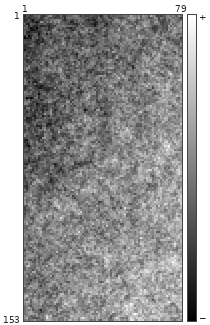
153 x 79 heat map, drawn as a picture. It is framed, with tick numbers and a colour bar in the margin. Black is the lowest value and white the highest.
Mirror symmetry: none. Ninth with the lowest average: top left. Average level on the scale: 50%. Odd rows or columns: none. Ninth with the highest average: bottom right. Slope: up to the bottom right.
